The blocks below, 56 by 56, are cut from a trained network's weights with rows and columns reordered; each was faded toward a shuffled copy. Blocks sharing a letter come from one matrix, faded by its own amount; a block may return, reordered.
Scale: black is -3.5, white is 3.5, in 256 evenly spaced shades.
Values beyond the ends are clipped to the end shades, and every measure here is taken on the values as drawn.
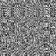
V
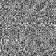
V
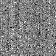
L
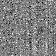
L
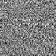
V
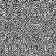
V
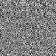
V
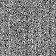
L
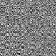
V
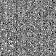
L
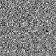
V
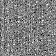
L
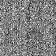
L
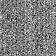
L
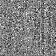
L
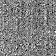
L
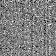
L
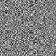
V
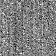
L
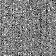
L
